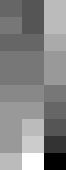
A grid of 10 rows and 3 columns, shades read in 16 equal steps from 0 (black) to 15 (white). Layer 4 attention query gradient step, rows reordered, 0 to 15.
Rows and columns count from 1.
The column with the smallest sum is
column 3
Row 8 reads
9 11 5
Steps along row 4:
same up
